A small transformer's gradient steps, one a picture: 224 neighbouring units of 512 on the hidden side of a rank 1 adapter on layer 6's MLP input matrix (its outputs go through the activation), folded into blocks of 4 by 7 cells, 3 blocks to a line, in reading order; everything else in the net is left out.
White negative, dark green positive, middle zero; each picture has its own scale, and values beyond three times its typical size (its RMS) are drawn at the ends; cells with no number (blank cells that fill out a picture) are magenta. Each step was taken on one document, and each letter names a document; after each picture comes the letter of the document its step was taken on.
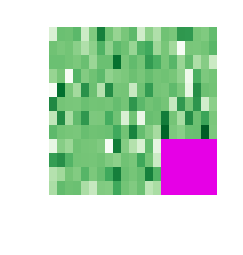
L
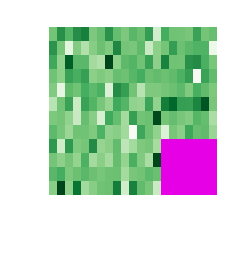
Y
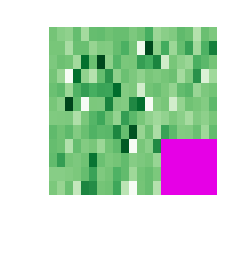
Y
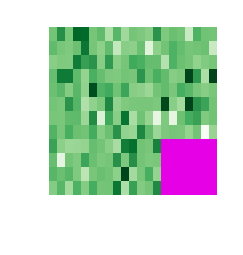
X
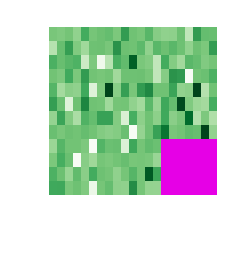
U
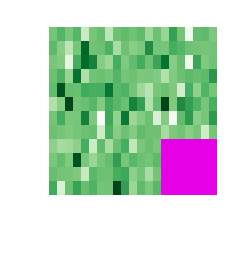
X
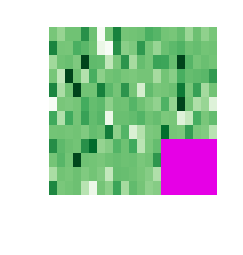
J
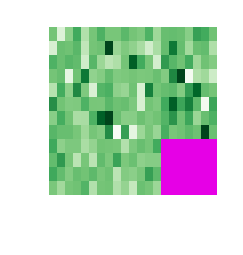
U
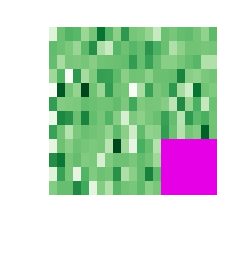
L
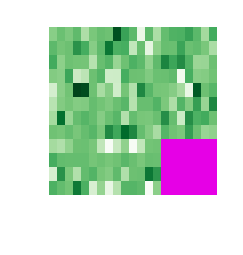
L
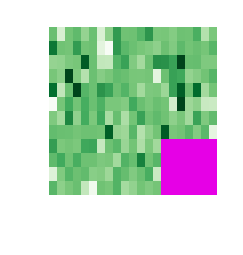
J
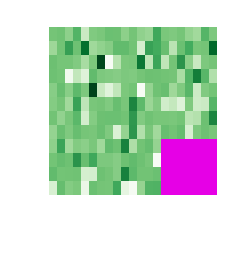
Y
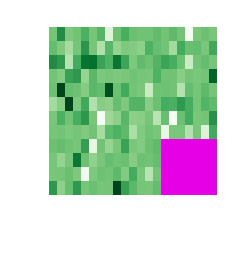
X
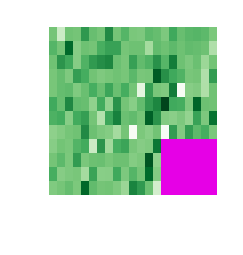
U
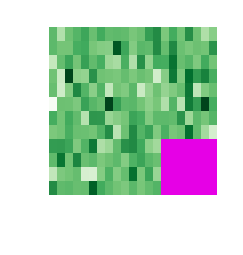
J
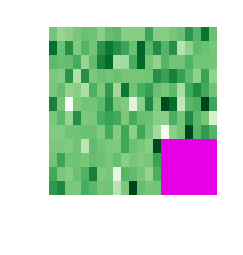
U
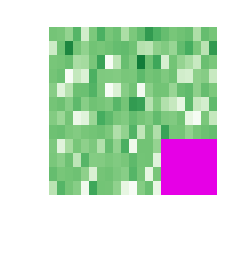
Y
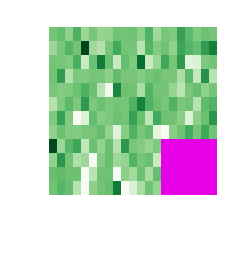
Y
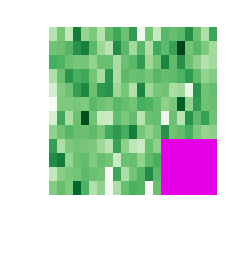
L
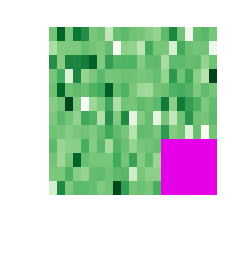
X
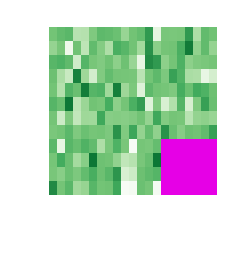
Y
